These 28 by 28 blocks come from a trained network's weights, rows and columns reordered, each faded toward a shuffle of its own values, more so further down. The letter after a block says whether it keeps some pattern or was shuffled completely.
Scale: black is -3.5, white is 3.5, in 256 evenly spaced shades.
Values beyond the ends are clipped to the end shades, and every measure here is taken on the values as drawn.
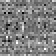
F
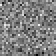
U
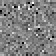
U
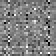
F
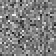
U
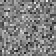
U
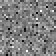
U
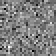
U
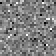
U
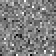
U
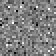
U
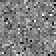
U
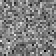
U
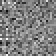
F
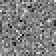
U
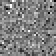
U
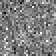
U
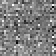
F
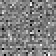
F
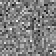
U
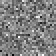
U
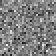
U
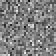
U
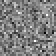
F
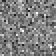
U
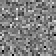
U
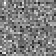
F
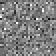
F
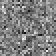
F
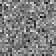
U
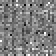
F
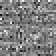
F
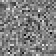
U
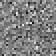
U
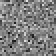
U
